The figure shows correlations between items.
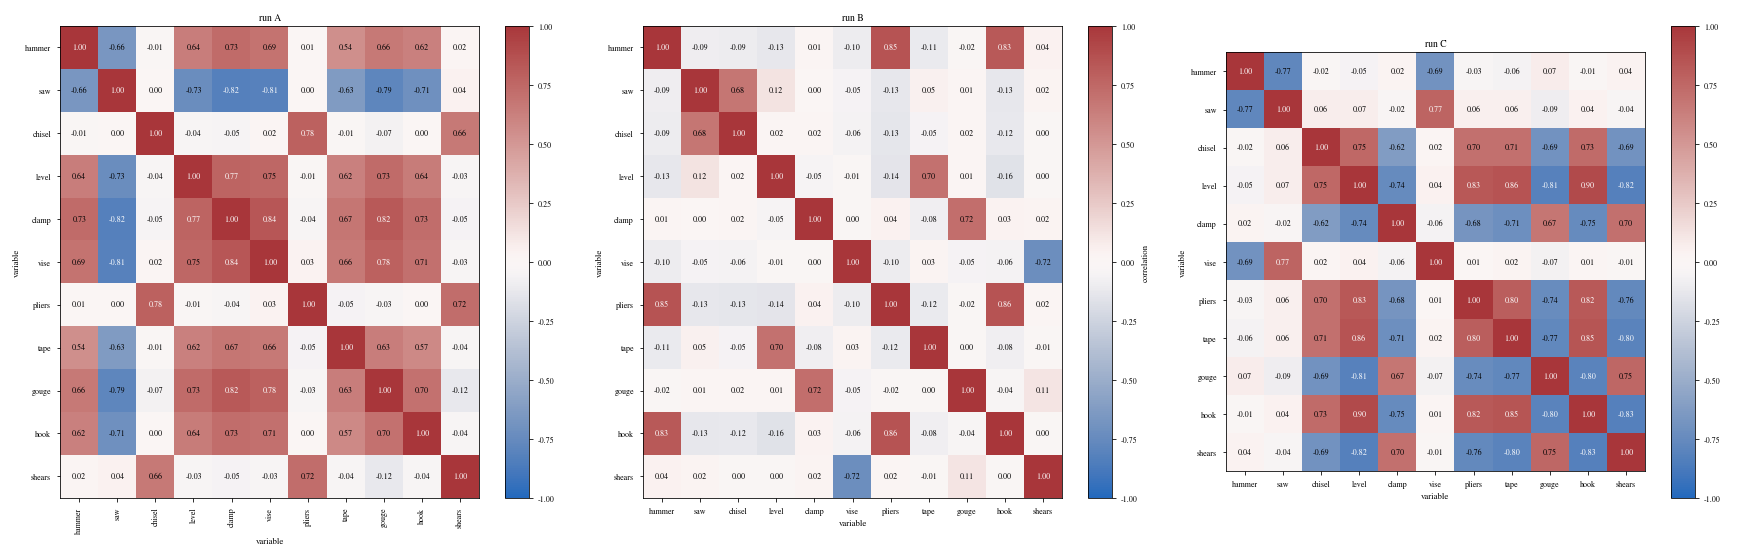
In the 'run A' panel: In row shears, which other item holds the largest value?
pliers
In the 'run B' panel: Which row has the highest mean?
hammer
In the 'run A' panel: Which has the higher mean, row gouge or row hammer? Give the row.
gouge
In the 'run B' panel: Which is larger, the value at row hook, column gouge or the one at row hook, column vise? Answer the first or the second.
the first
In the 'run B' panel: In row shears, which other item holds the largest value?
gouge
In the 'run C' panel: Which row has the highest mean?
level
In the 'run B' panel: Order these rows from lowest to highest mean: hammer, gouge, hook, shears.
shears, gouge, hook, hammer
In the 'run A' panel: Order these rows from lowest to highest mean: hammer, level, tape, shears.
shears, tape, hammer, level
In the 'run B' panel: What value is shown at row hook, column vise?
-0.06
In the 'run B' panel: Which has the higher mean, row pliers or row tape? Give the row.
pliers
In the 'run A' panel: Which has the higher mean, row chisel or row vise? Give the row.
vise
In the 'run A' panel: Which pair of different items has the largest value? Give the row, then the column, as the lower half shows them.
vise, clamp
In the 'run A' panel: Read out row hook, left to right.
0.62 -0.71 0.00 0.64 0.73 0.71 0.00 0.57 0.70 1.00 -0.04
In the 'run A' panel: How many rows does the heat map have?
11
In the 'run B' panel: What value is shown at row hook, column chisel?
-0.12
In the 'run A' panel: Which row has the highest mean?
vise
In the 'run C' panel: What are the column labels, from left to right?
hammer, saw, chisel, level, clamp, vise, pliers, tape, gouge, hook, shears
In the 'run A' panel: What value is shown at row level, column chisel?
-0.04
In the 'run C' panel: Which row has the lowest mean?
gouge
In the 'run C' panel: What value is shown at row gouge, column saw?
-0.09
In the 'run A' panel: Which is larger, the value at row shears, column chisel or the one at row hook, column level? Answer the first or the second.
the first
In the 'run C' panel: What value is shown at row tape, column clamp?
-0.71
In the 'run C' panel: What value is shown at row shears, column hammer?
0.04
